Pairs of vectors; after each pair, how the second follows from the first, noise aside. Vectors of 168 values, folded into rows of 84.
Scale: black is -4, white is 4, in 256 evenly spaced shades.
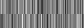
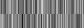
negated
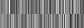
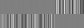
partly zeroed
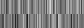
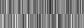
negated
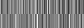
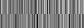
negated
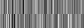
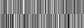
sign-scrambled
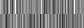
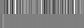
partly zeroed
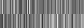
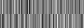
sign-scrambled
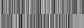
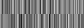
sign-scrambled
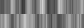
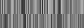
sign-scrambled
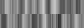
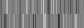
partly zeroed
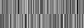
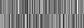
negated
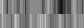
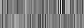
sign-scrambled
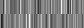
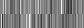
sign-scrambled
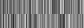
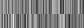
negated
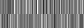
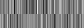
sign-scrambled
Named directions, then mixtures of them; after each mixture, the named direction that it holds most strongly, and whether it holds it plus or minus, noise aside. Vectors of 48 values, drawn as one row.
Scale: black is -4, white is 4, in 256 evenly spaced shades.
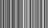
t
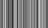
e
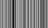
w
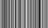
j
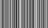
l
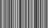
l, minus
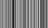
w, plus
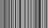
j, plus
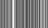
w, minus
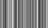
e, minus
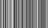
e, minus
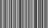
l, minus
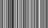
e, plus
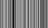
w, plus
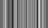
e, plus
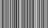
l, plus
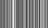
w, minus
